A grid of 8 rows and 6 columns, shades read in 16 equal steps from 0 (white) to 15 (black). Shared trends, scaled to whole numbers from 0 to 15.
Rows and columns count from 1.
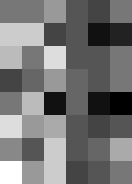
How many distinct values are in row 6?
5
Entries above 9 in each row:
2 4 2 2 3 3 2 2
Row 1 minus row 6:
6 2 1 0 0 -2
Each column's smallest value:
0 3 2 9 9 5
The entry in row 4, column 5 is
10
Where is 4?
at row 3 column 1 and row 5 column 2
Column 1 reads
8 3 4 11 8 2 7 0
